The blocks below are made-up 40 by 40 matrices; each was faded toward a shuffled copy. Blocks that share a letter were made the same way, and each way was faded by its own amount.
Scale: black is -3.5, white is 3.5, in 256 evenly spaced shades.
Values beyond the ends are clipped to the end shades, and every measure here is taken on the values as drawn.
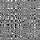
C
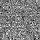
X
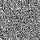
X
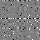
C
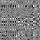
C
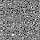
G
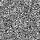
X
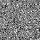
X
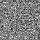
X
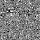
X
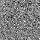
X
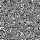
X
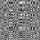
C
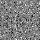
X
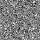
X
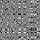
C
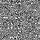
X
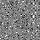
G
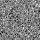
X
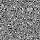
X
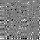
C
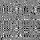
C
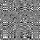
C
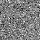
X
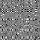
C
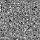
X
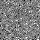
G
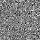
X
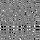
C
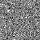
X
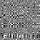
C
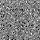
X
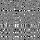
C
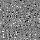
G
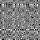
C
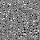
G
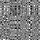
C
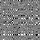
C
